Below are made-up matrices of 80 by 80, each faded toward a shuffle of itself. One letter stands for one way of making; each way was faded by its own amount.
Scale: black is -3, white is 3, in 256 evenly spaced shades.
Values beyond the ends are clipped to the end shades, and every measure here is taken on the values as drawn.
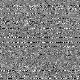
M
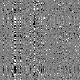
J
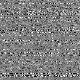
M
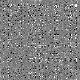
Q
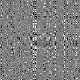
J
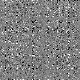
Q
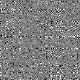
Q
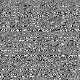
M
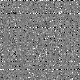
Q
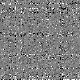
Q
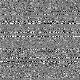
M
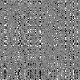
J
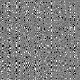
J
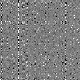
J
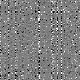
J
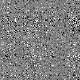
Q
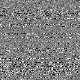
M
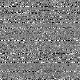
M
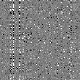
J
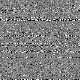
M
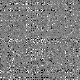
Q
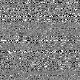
M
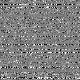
M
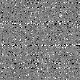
Q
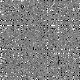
Q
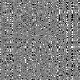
J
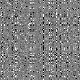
J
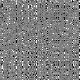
J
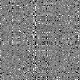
J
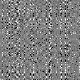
J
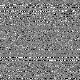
M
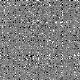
Q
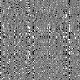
J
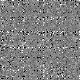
Q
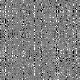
J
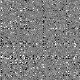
Q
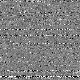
M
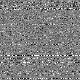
M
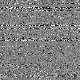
M
